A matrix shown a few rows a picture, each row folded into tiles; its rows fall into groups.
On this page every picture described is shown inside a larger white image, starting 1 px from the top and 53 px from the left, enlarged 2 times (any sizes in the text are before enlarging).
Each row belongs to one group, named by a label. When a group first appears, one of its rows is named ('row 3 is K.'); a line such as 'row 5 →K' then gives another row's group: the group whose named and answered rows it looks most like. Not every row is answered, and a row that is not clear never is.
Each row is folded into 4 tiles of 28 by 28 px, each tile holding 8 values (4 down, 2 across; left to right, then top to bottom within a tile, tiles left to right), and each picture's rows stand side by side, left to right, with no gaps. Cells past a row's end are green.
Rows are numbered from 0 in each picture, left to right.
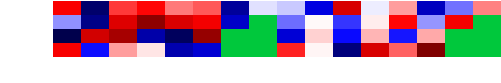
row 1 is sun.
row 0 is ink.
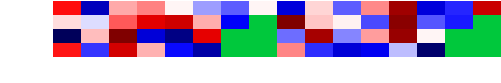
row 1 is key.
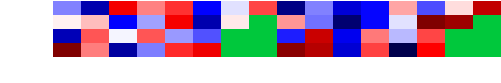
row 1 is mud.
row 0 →sun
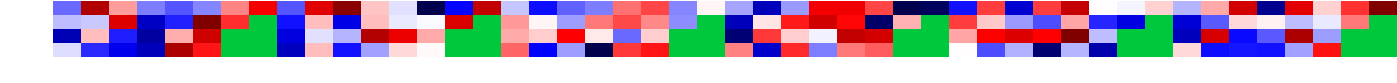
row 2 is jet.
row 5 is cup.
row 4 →key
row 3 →ink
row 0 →cup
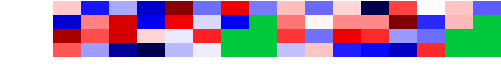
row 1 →jet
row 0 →jet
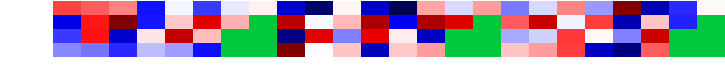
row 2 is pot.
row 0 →cup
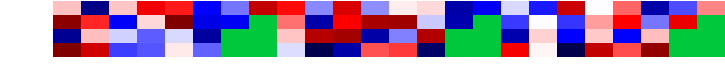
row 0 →sun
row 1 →ink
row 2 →sun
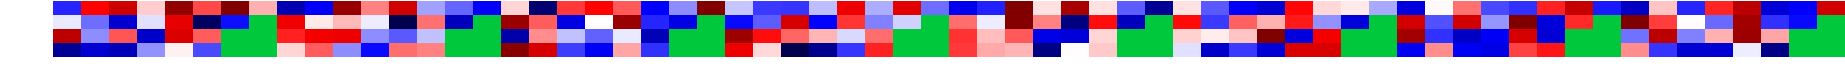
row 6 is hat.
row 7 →key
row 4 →pot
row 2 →sun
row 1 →pot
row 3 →jet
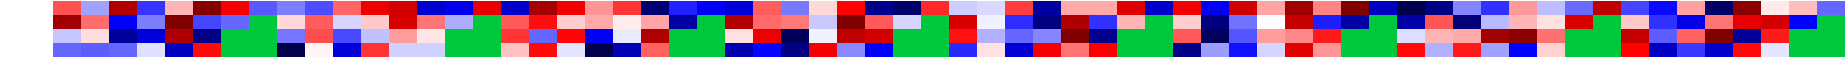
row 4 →hat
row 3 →key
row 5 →hat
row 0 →hat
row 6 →mud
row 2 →pot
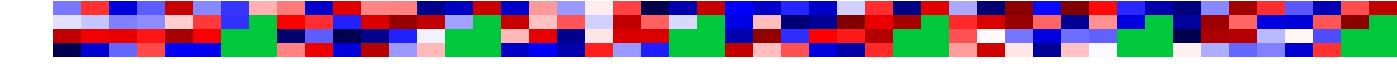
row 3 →mud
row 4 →pot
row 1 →sun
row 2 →key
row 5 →cup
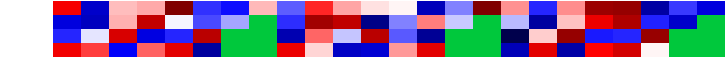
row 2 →ink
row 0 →ink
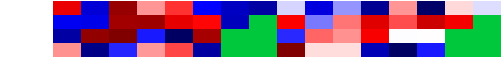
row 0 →ink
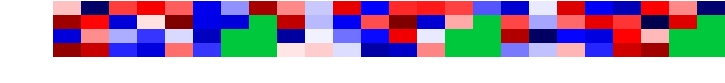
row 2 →hat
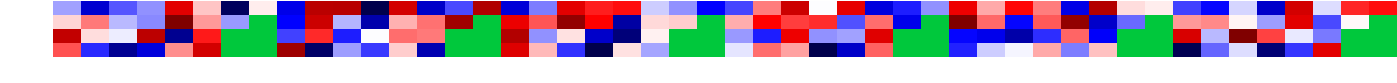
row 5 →jet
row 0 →jet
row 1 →cup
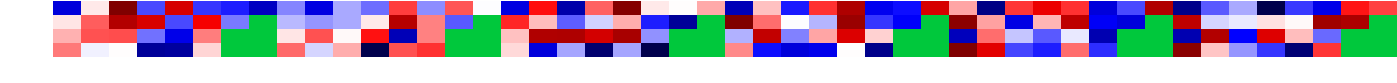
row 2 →key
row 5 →mud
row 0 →pot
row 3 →key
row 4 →sun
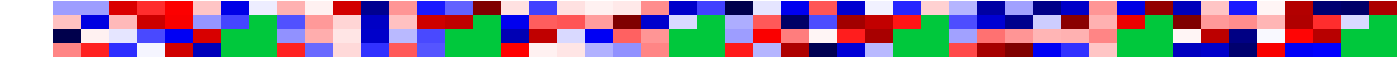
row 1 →cup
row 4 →mud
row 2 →ink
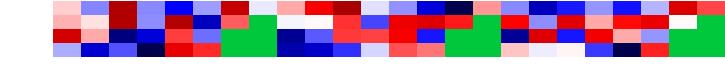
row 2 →mud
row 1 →cup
